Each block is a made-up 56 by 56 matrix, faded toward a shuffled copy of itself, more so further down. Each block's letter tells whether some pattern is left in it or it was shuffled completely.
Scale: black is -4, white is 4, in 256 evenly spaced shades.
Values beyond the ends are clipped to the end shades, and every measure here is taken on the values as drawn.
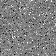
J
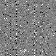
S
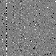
S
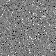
J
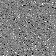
J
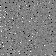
J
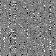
S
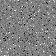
J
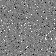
J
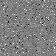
J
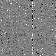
S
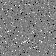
J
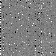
S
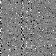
S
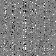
S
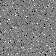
J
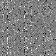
S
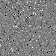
J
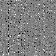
S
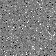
J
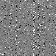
S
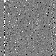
S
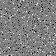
J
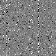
S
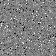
J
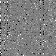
S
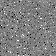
J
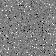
J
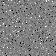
J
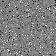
J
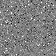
J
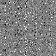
S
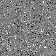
J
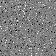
J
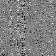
S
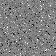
J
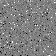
J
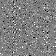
S
